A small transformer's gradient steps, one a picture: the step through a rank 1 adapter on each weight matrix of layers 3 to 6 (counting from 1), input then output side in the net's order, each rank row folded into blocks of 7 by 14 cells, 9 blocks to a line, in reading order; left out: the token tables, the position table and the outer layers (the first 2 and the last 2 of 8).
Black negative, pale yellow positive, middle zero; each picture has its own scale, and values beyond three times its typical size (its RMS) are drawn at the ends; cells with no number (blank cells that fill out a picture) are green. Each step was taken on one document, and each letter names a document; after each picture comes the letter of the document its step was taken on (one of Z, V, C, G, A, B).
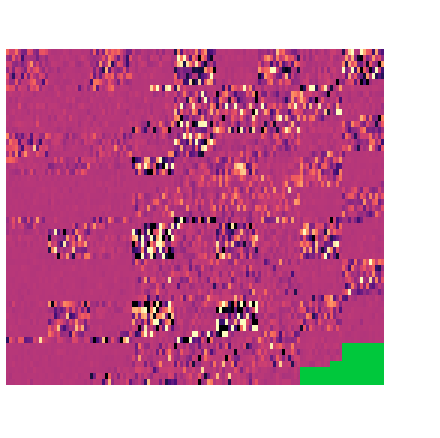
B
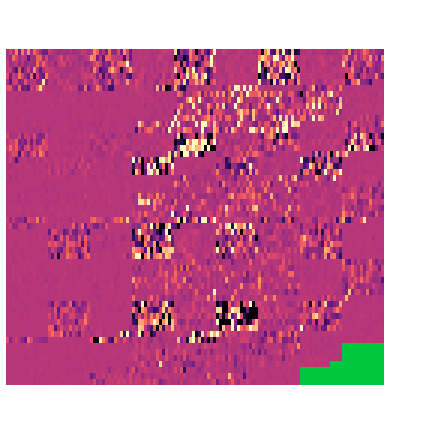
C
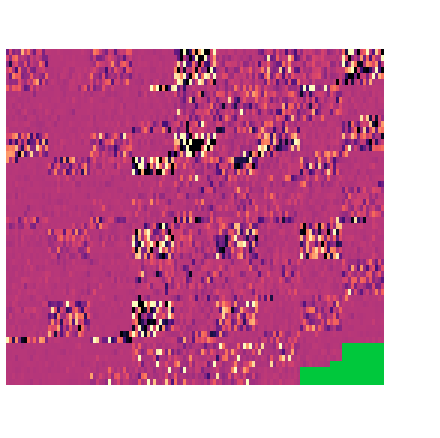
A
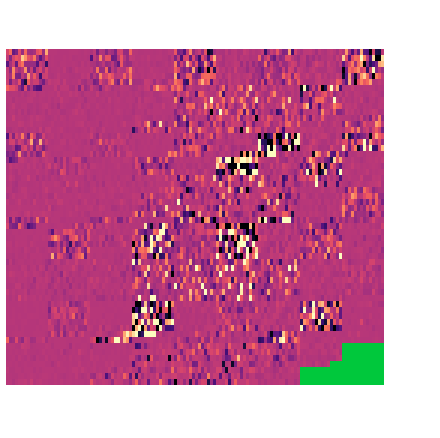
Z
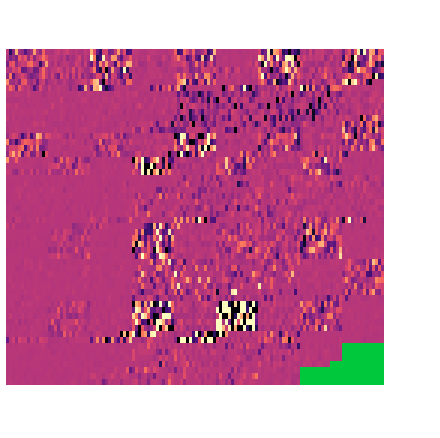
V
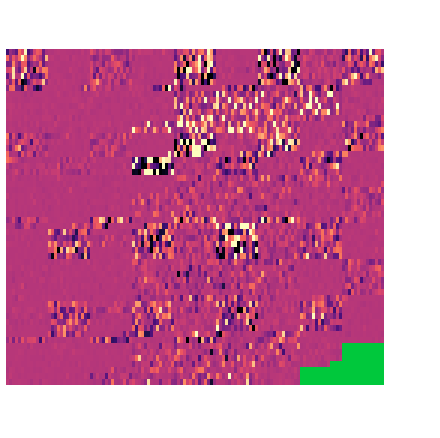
B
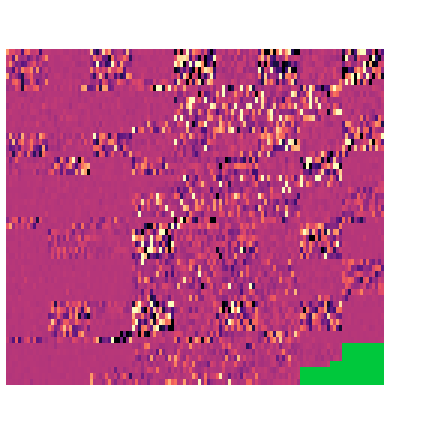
B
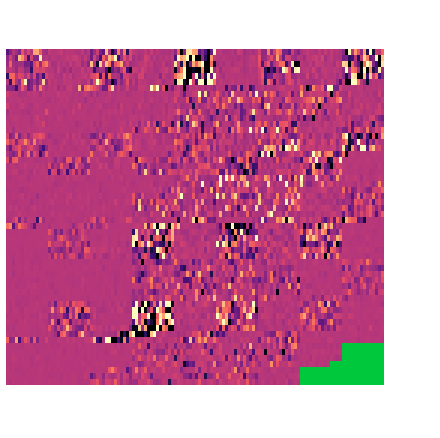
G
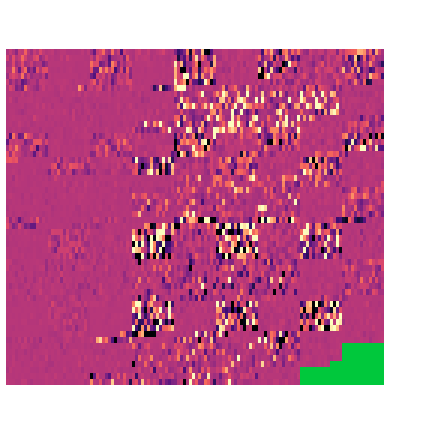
Z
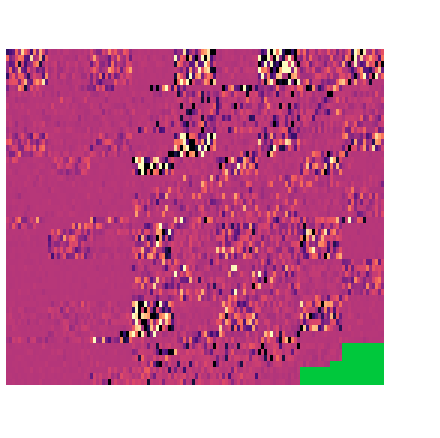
V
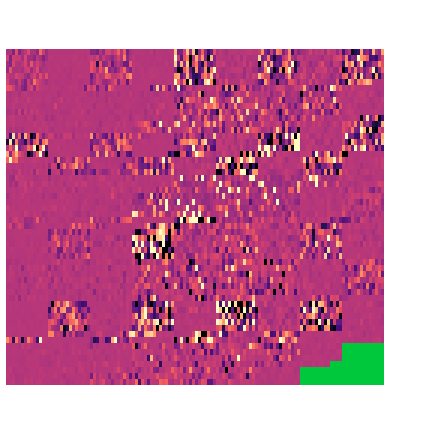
Z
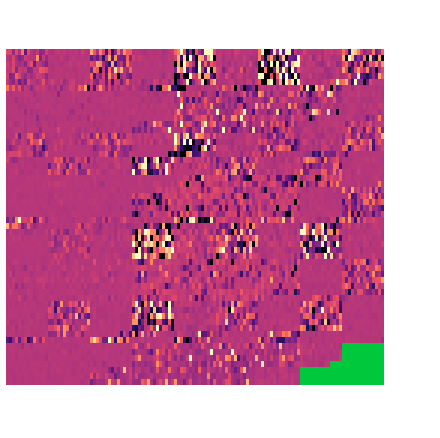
A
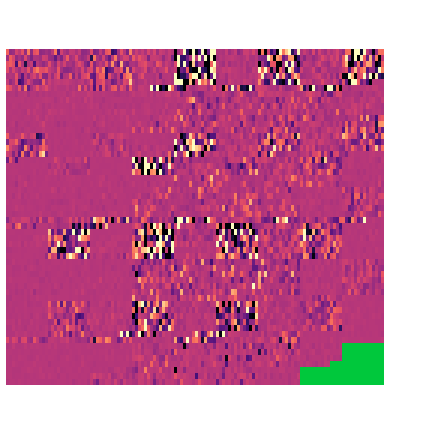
G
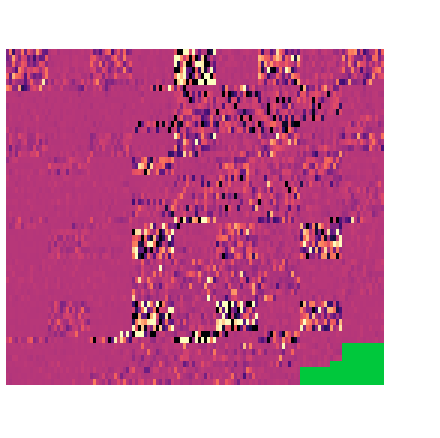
C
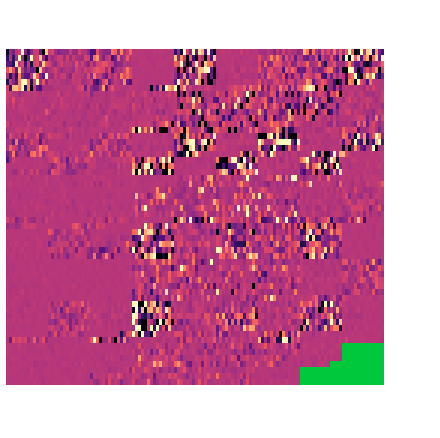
V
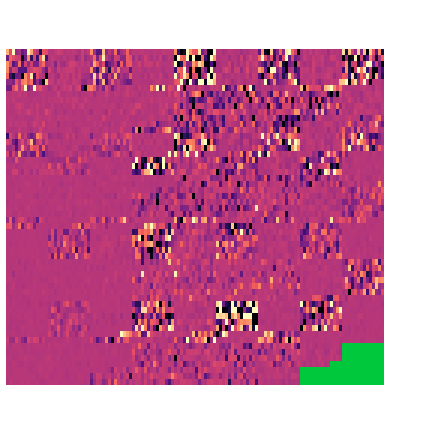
G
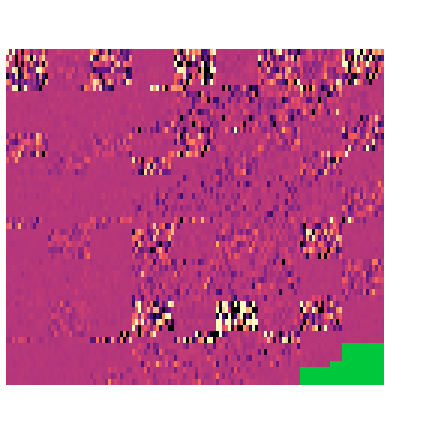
V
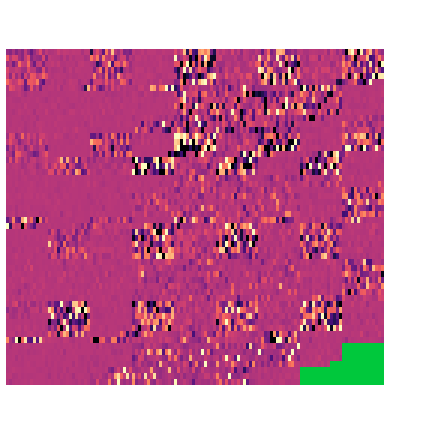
A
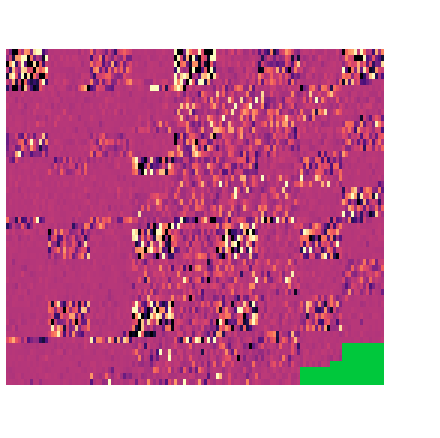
B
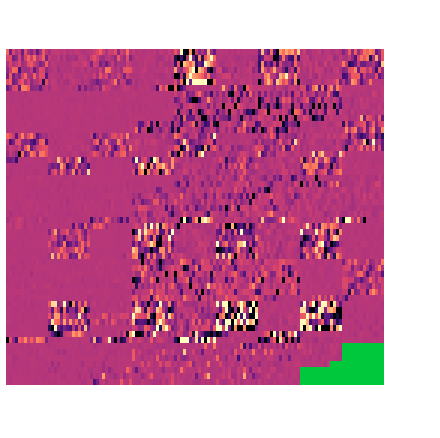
C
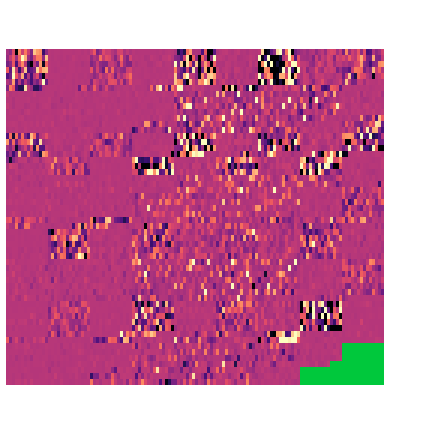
Z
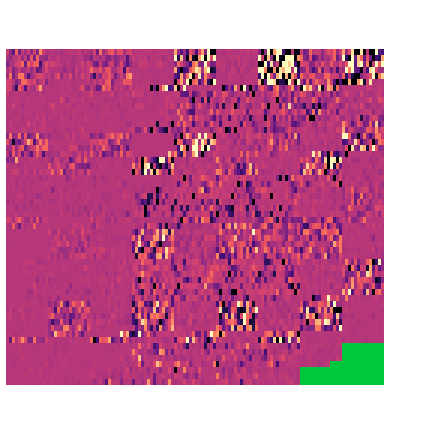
V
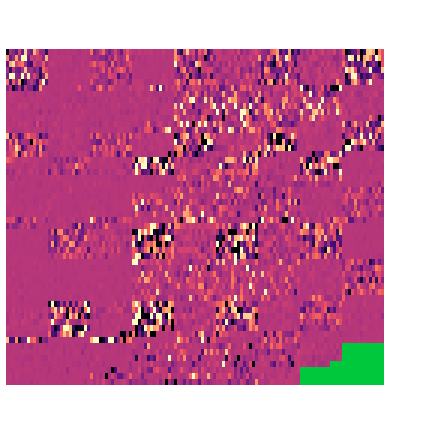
B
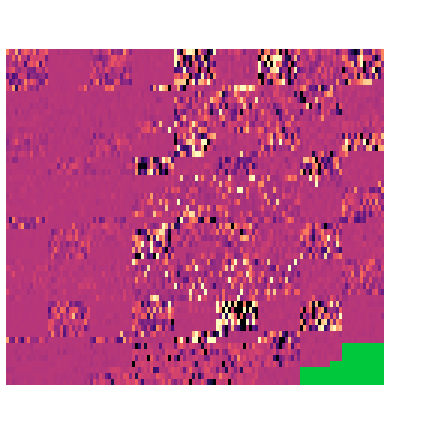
Z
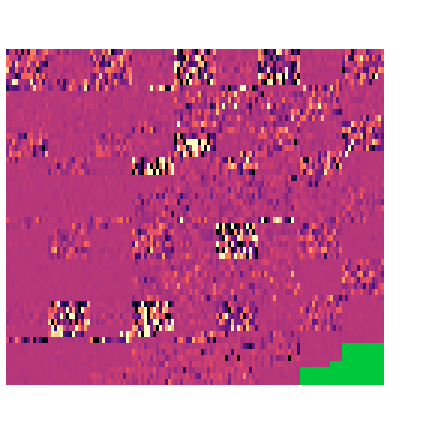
G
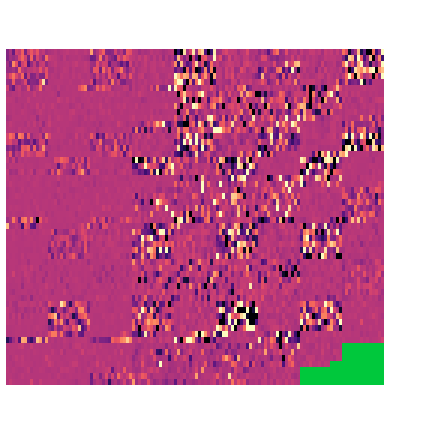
A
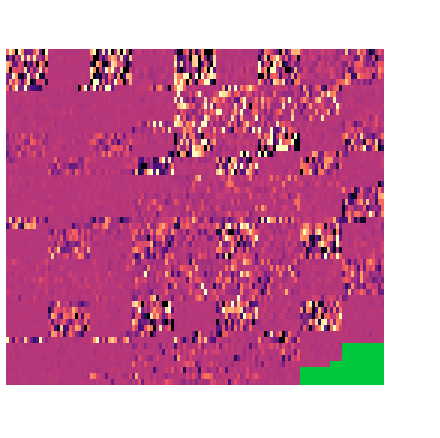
Z
